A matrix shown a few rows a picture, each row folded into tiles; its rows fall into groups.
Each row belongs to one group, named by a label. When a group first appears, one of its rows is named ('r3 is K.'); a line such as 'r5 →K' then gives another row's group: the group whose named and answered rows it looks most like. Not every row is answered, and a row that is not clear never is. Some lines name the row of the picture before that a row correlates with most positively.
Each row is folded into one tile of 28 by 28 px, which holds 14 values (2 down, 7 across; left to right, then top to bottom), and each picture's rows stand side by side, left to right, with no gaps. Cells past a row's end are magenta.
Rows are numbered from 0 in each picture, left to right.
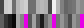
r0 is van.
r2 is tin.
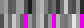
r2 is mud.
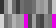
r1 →van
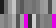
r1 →van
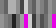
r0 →van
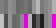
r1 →van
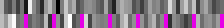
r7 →mud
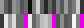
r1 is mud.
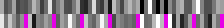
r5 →mud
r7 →tin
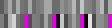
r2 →van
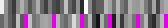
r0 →tin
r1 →mud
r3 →tin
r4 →van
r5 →tin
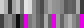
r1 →tin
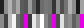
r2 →van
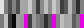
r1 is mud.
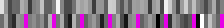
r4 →tin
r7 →van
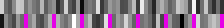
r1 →tin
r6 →van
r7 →mud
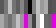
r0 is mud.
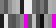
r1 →tin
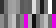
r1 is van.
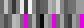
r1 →tin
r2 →tin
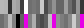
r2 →mud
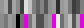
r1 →tin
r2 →mud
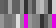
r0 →mud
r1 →van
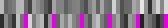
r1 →mud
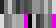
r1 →van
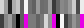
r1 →mud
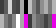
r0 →mud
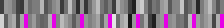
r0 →mud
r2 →van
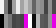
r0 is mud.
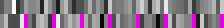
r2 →mud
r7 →van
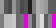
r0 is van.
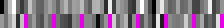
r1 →tin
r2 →van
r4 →mud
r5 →tin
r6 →mud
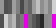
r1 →van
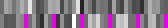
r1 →tin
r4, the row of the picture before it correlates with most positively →0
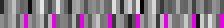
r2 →tin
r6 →mud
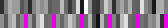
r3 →tin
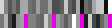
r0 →tin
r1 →mud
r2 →mud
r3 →van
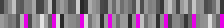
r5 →mud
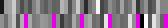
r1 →mud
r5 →van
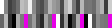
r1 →tin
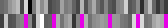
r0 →van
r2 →mud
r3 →mud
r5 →mud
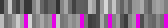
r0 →mud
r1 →mud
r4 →tin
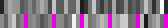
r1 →van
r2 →mud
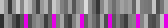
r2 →tin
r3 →tin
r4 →van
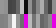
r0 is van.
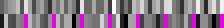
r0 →van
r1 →van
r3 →mud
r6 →tin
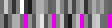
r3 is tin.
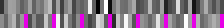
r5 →mud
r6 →mud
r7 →mud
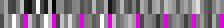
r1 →mud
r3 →mud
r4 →mud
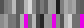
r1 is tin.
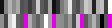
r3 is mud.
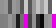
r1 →van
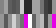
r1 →mud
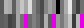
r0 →van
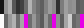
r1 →tin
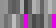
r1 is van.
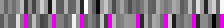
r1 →van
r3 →tin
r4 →mud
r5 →van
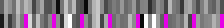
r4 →mud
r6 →tin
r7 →mud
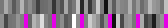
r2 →mud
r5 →van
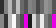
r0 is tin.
